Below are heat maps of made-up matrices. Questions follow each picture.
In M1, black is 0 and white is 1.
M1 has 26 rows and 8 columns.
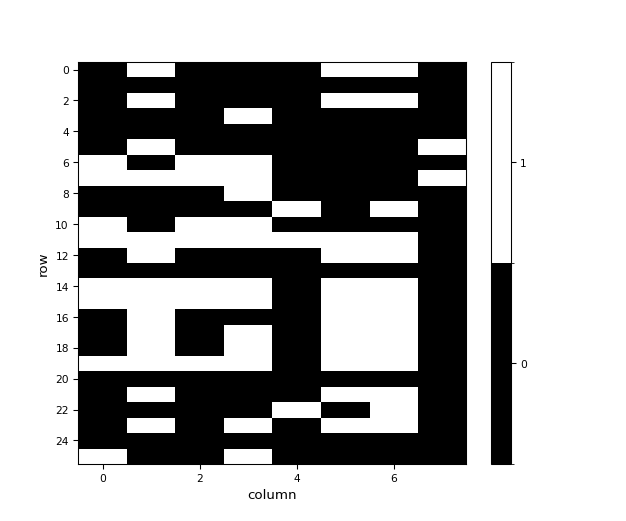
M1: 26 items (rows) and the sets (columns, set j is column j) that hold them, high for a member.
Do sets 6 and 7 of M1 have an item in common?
no
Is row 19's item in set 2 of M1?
yes
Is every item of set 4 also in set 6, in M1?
yes
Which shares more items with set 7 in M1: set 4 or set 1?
set 1
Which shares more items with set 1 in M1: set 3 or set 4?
set 3
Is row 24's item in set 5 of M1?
no
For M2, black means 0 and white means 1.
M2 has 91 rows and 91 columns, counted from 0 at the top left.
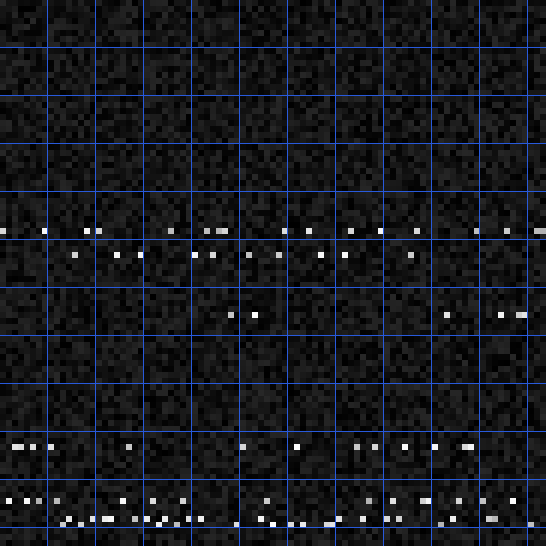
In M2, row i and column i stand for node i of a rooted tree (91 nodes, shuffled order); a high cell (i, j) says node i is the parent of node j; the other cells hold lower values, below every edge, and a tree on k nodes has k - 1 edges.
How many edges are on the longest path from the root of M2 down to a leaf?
2
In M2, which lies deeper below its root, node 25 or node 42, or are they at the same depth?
node 25
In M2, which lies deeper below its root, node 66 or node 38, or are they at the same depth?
node 66
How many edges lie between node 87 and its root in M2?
1
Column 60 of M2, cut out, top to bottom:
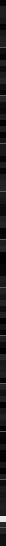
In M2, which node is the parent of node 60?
86
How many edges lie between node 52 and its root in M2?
0
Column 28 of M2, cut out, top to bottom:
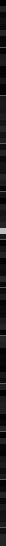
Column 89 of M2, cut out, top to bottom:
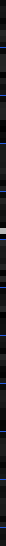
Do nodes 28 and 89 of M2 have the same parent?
yes
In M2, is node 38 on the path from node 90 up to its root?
yes
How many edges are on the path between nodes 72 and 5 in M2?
2
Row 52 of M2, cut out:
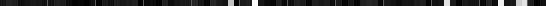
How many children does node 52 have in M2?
6
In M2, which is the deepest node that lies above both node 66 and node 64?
86
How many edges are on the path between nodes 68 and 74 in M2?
3
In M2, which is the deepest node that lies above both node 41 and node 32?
42
